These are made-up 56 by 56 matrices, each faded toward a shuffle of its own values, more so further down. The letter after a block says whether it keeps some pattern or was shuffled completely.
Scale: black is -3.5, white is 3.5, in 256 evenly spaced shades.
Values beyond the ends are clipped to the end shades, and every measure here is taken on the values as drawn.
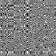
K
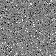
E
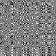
K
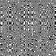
K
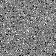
E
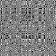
K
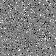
E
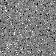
E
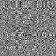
K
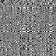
K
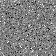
E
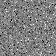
E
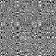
K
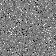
E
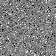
E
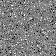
E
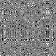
K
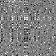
K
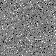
E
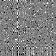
K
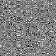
K
